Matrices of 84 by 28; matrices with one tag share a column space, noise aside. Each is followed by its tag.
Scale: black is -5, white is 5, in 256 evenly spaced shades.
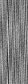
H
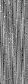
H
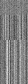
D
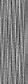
H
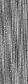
H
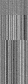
D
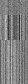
D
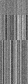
D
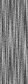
H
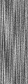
H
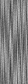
H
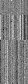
D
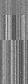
D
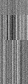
D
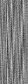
H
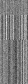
D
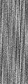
H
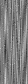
H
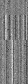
D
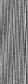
H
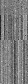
D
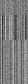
D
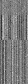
D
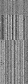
D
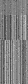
D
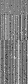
D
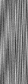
H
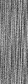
H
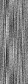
H
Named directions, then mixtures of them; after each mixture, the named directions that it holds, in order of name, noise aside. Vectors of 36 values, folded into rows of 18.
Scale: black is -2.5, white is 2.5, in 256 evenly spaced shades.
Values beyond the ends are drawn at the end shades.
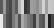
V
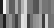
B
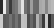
B, V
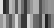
B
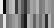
B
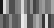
B, V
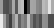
B, V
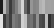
B, V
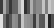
V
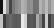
B, V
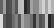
V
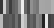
B, V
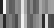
B, V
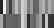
B, V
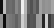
B, V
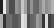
B, V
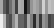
B, V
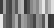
V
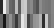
B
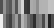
V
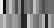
B, V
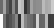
V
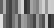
V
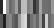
B
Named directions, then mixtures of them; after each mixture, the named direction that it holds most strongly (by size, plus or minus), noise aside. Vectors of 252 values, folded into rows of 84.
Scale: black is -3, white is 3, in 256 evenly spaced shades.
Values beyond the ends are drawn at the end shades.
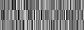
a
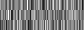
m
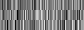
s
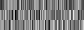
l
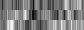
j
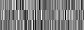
a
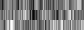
j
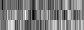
j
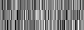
s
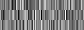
a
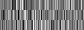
a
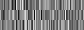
a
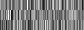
m
